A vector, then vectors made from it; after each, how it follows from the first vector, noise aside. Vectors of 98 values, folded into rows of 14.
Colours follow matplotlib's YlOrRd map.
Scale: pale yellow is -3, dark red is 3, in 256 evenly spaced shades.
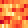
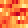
wrapped around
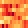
negated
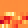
partly zeroed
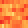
shrunk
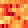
negated
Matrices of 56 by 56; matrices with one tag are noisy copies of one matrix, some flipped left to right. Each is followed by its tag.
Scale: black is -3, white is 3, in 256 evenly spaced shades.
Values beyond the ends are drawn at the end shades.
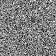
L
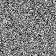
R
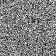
L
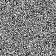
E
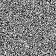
E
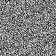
E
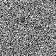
L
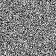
E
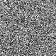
L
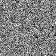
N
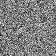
N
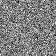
N
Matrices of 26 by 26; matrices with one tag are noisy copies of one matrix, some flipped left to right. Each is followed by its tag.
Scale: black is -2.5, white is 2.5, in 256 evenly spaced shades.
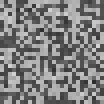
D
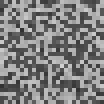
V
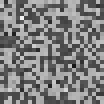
D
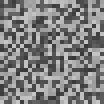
D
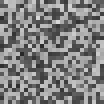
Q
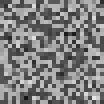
Q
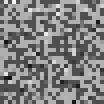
V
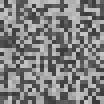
D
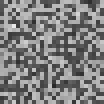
V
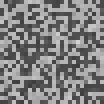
V
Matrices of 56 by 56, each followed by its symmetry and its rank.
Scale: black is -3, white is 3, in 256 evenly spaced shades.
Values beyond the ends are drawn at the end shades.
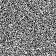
neither, full rank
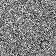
symmetric, full rank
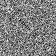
symmetric, full rank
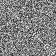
symmetric, full rank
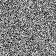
neither, full rank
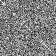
symmetric, full rank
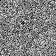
symmetric, full rank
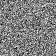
neither, full rank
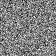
neither, full rank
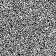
neither, full rank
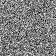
neither, full rank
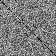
symmetric, full rank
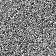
symmetric, full rank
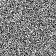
symmetric, full rank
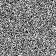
neither, full rank
